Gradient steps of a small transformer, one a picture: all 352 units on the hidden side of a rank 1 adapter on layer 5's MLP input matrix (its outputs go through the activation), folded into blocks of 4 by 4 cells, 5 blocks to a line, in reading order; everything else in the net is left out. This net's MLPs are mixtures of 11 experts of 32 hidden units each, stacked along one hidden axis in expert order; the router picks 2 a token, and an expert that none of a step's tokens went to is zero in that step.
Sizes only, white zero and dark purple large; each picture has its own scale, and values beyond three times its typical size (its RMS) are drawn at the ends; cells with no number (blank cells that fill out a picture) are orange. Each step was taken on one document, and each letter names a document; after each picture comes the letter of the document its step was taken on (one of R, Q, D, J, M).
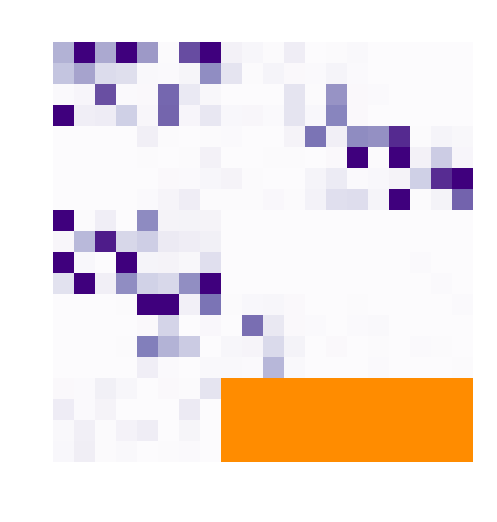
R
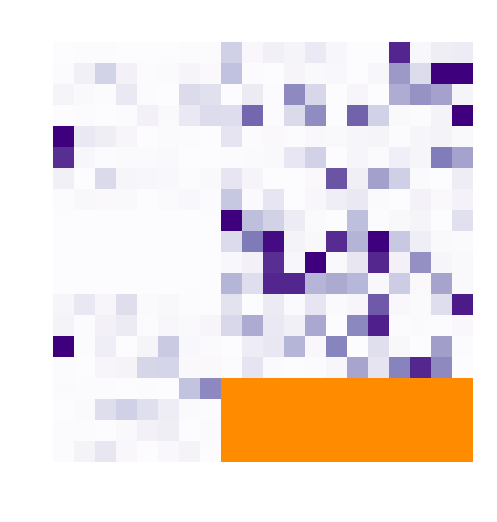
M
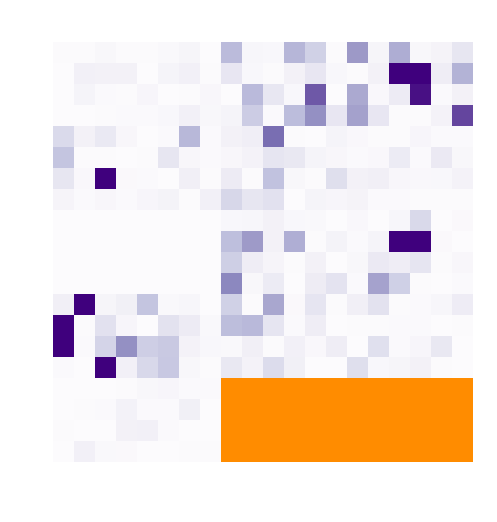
M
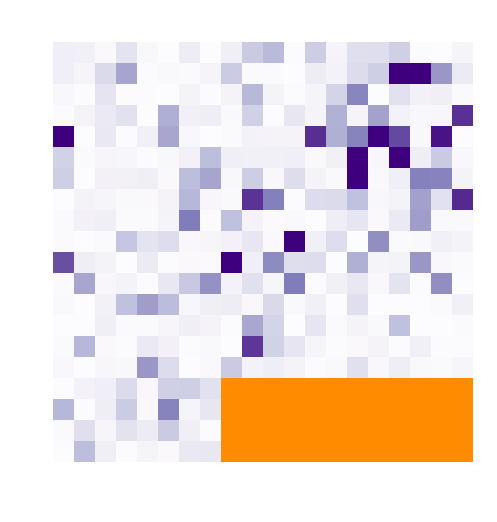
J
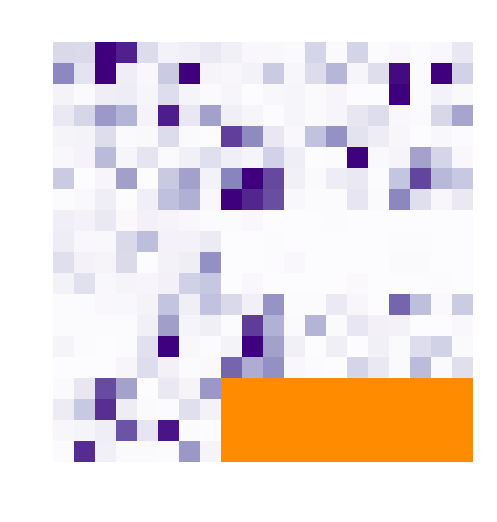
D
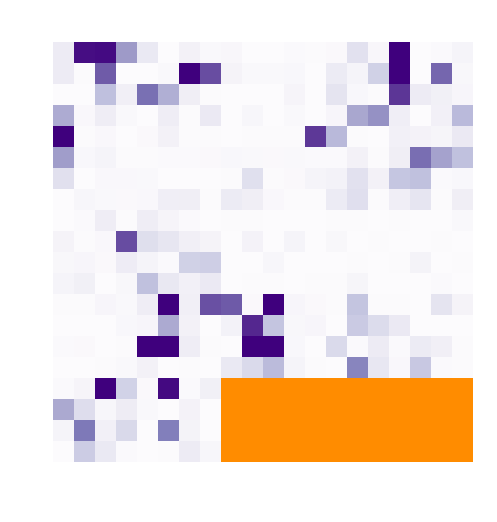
D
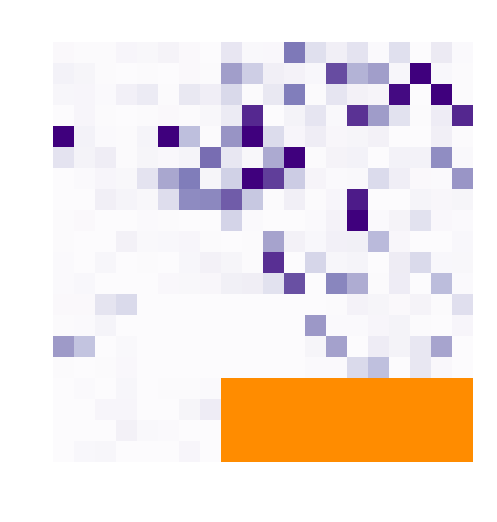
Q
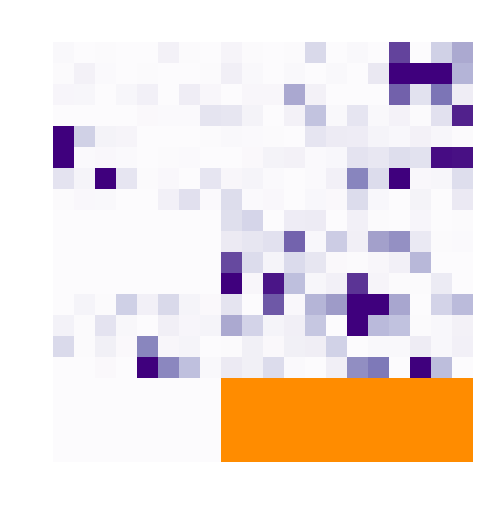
M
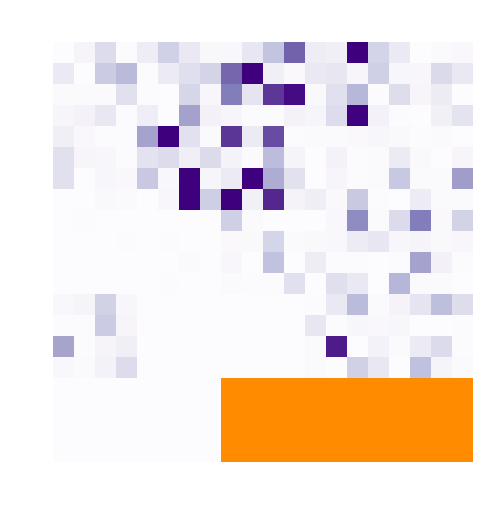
Q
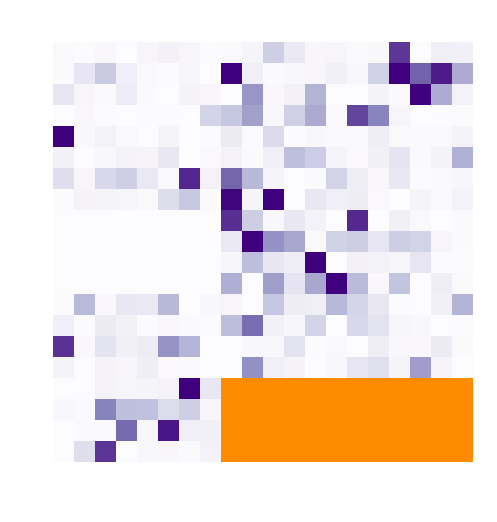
M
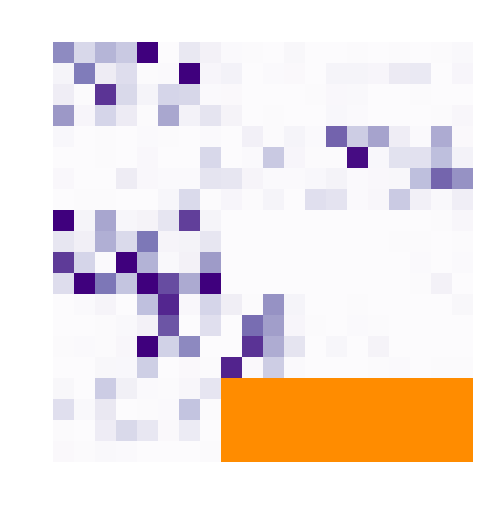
R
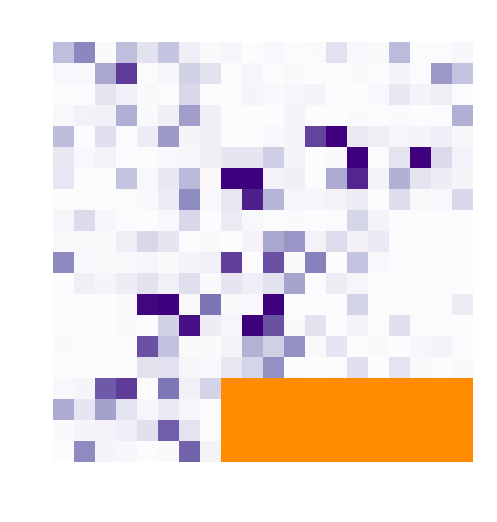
J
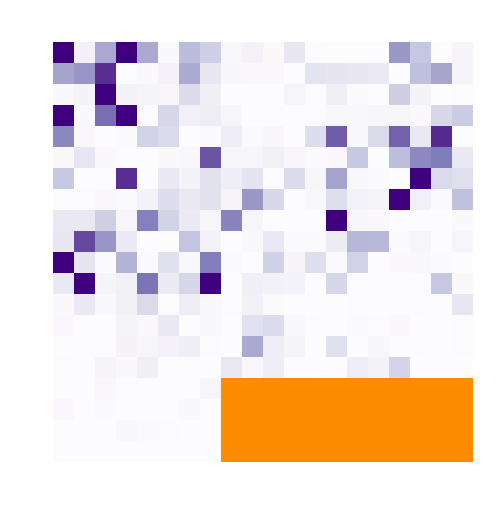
R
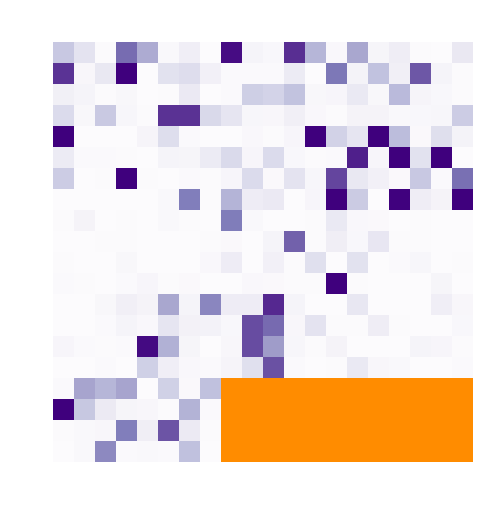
J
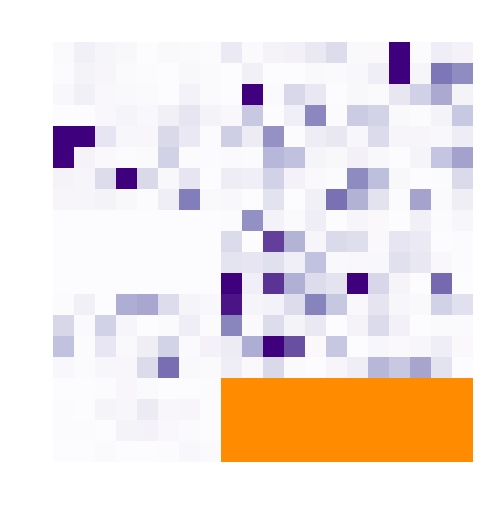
M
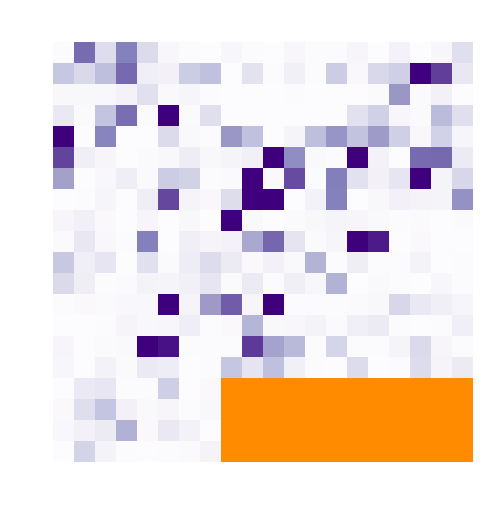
D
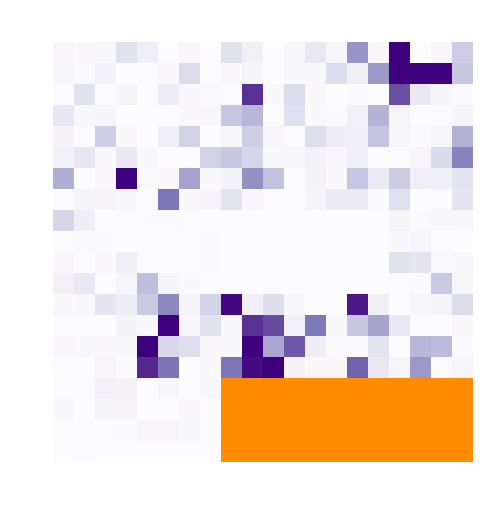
J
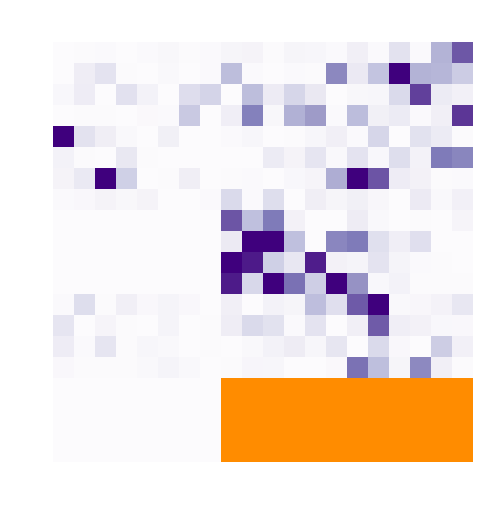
M
